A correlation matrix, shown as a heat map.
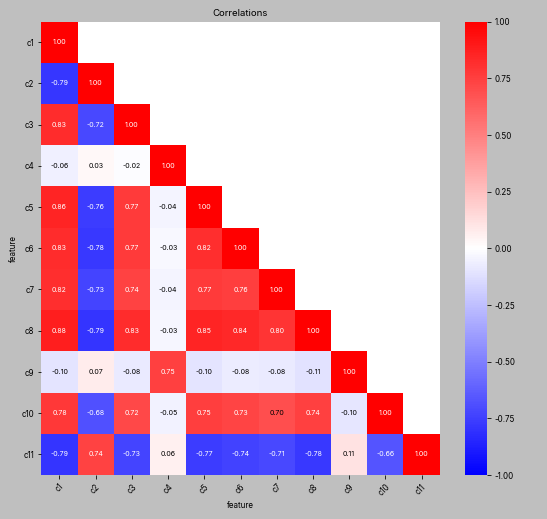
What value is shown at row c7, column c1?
0.82
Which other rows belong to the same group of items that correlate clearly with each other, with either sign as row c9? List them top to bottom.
c4
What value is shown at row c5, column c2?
-0.76
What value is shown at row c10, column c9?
-0.10
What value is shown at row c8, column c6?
0.84
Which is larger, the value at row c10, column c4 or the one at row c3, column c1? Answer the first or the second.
the second
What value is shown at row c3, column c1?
0.83
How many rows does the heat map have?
11
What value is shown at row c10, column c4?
-0.05
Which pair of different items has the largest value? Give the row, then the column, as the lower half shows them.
c8, c1
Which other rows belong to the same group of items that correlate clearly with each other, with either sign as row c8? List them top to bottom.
c1, c2, c3, c5, c6, c7, c10, c11
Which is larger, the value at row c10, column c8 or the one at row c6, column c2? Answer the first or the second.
the first
